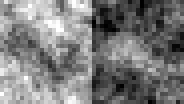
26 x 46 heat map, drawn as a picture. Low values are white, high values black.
Seam: vertical, 50% of the way across, the right part higher. Average level on the scale: 50%. Grain: blotchy. Ninth with the lowest average: top left.
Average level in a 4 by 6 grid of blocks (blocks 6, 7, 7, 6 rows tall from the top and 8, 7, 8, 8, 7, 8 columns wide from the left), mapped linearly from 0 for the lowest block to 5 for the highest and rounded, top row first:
101554
311435
132333
011554
